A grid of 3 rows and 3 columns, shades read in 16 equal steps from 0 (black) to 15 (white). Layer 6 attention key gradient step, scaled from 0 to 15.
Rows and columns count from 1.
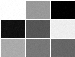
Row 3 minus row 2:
9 2 -8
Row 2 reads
1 5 14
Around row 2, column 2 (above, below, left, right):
9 7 1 14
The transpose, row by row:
15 1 10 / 9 5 7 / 0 14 6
